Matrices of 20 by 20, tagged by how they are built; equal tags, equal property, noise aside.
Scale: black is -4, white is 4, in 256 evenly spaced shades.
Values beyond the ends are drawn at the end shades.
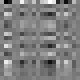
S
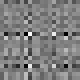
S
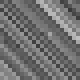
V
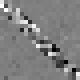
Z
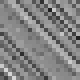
V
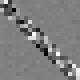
Z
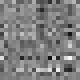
S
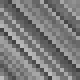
V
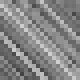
V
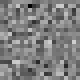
S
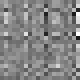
S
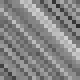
V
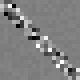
Z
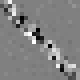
Z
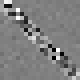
Z
